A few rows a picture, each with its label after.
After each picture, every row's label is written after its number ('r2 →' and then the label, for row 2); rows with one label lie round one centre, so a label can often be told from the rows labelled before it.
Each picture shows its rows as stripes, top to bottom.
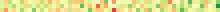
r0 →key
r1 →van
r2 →key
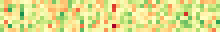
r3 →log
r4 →key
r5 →key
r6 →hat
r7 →hat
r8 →van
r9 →key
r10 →hat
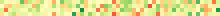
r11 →hat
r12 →log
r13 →van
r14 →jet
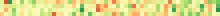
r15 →key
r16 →van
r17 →van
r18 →jet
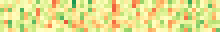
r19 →jet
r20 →jet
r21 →key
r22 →hat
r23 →hat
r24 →key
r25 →key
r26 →hat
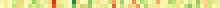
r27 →jet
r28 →jet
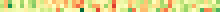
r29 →key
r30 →key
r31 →van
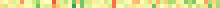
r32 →jet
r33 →jet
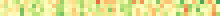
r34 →van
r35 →hat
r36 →hat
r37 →hat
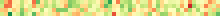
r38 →log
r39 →log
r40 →hat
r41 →key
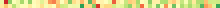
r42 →key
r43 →van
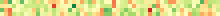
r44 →key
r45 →jet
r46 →log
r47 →log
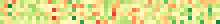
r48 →log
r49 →key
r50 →jet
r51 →key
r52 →jet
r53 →van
